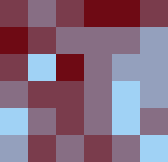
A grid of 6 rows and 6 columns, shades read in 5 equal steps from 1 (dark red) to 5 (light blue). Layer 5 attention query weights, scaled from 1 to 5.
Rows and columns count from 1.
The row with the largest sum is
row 5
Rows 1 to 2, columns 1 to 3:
2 3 2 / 1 2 3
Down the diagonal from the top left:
2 2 1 3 5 5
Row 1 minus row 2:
1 1 -1 -2 -2 -2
